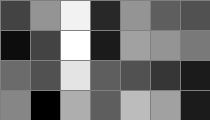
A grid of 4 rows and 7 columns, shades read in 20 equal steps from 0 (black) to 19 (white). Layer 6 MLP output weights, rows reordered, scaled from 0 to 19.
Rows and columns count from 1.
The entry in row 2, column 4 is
2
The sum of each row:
61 59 50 58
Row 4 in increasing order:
0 2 7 10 12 13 14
